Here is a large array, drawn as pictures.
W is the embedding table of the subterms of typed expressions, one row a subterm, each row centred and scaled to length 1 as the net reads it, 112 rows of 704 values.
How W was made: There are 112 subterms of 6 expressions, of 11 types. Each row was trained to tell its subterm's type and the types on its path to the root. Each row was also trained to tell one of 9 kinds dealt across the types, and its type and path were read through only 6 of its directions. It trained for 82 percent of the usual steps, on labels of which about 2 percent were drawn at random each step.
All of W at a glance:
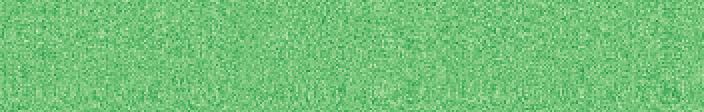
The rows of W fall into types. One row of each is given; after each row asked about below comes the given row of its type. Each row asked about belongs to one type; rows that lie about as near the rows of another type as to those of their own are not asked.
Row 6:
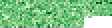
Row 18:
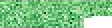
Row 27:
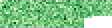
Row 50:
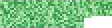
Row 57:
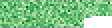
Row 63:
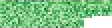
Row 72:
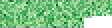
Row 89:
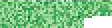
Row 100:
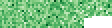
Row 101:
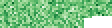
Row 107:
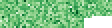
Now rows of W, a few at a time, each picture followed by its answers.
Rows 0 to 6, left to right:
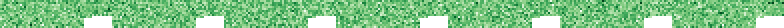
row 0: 63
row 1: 89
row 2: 100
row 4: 27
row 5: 57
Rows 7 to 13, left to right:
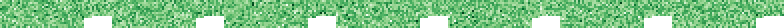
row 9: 27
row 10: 107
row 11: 50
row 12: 89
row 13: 107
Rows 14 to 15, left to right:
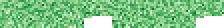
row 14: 27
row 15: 89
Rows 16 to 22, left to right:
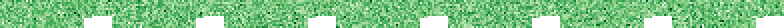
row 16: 100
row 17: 57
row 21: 6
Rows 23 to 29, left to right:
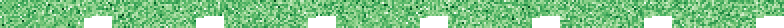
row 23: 50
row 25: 50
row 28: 89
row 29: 6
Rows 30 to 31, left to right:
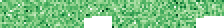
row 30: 57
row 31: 18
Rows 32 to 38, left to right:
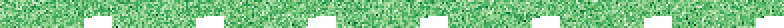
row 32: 89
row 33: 63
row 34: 101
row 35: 89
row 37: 6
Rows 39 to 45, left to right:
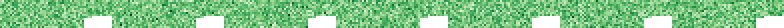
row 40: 27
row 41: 27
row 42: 100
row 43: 72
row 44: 100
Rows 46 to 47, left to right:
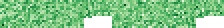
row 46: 63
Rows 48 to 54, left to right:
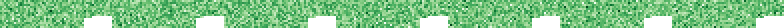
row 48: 101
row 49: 27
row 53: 57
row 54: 63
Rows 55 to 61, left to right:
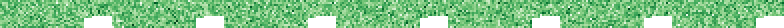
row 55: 50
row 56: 107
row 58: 63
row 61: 50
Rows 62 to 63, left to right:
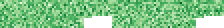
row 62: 18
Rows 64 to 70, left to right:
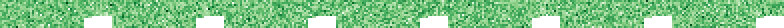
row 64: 100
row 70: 50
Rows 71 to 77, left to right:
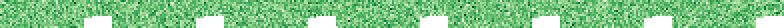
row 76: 101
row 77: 50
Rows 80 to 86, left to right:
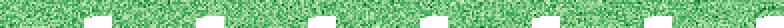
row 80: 63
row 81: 100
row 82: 50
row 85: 27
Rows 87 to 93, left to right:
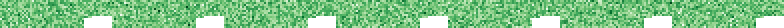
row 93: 27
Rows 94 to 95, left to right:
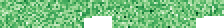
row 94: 63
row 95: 57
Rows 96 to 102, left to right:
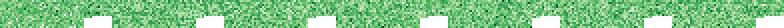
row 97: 18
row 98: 6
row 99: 18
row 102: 63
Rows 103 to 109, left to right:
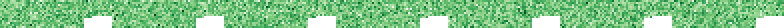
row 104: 107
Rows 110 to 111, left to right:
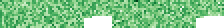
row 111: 100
